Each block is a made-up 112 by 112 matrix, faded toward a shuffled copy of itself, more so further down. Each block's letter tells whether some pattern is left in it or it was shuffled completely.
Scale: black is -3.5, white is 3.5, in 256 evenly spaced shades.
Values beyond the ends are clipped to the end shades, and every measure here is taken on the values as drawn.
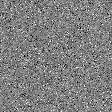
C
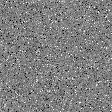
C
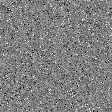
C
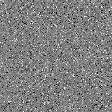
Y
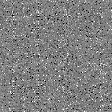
Y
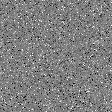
C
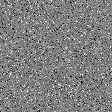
C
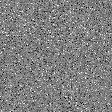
C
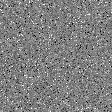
C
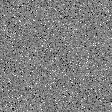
C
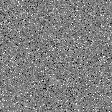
C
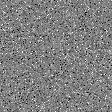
C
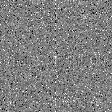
Y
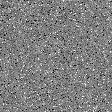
C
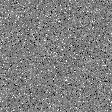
C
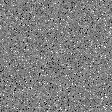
C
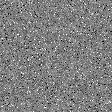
C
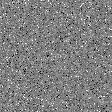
C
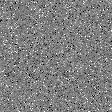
C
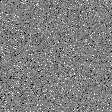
C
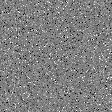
C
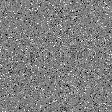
Y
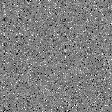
Y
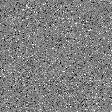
Y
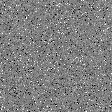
C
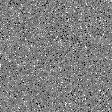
Y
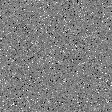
C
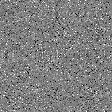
Y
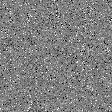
Y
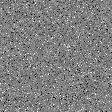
C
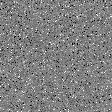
C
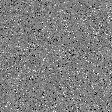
C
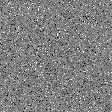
C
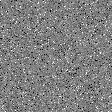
C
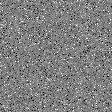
C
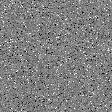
Y
